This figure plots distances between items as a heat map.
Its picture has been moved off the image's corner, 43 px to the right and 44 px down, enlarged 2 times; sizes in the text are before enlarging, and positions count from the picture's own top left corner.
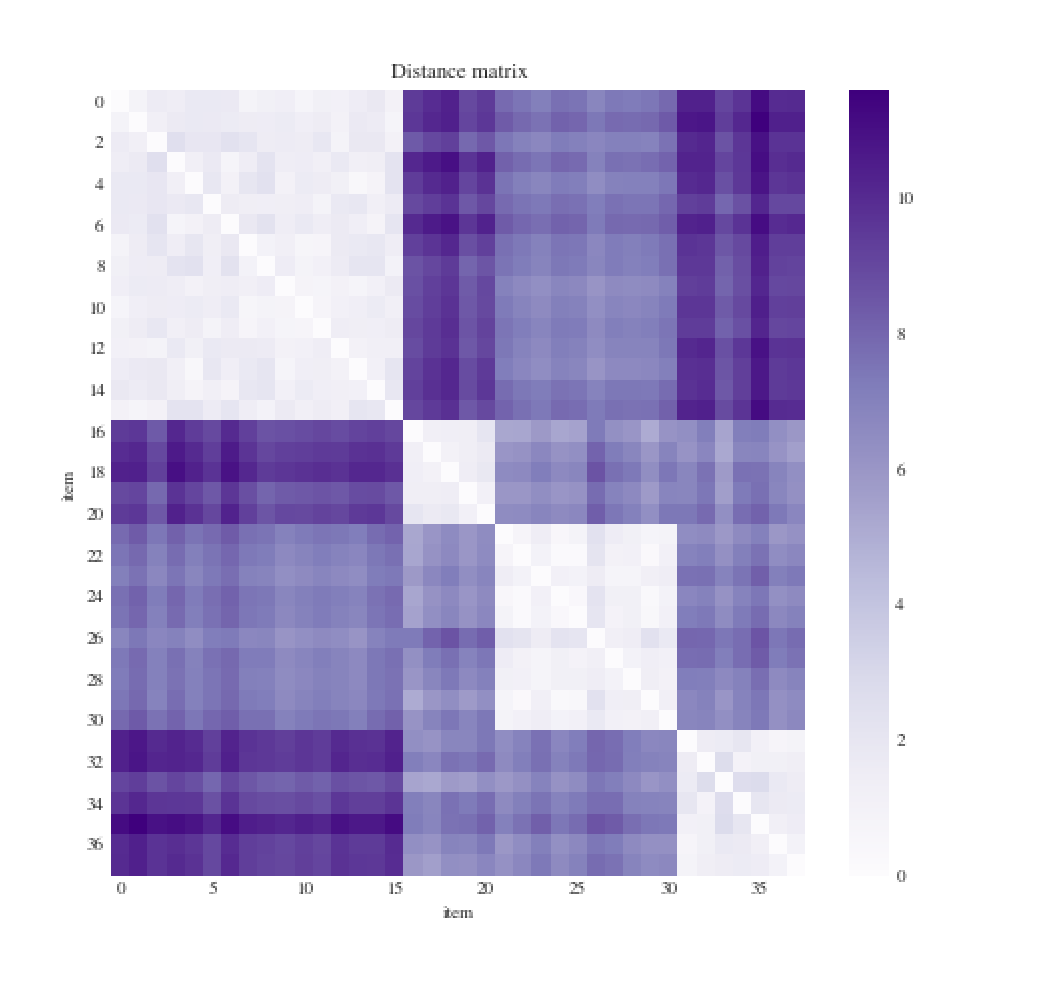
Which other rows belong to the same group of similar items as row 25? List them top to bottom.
21, 22, 23, 24, 26, 27, 28, 29, 30
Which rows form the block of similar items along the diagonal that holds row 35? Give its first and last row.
31 to 37
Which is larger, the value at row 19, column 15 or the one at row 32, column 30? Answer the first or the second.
the first
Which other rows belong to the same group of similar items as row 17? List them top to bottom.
16, 18, 19, 20
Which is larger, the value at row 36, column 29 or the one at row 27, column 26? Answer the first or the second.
the first
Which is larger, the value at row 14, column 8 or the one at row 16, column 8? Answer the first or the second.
the second
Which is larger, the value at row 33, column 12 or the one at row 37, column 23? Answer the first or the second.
the first
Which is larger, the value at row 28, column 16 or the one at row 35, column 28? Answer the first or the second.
the second
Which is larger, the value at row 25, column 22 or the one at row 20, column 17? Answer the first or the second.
the second
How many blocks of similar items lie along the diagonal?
4
